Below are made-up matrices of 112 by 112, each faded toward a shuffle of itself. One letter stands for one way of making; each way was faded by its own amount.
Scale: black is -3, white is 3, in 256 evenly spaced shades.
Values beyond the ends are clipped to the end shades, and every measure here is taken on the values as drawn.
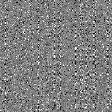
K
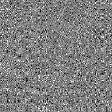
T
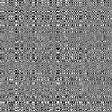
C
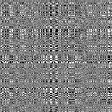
C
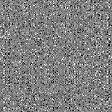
T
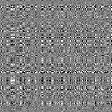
C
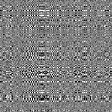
C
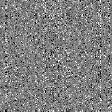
K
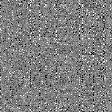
K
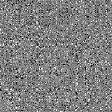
T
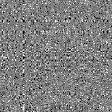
T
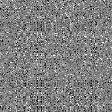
T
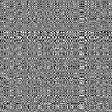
C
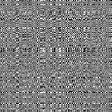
C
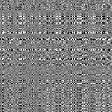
C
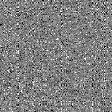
T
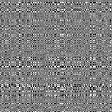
C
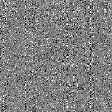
K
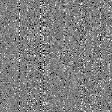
K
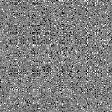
T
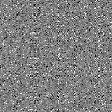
T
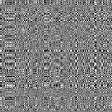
C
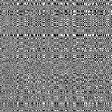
C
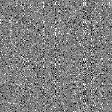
K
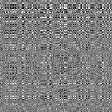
C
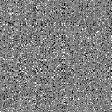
T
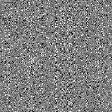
K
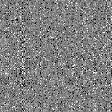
T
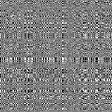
C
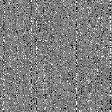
K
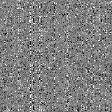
K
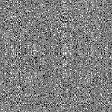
T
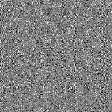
T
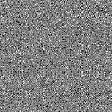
T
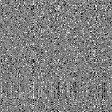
T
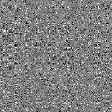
T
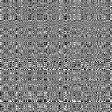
C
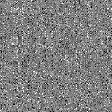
T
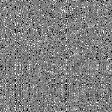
T
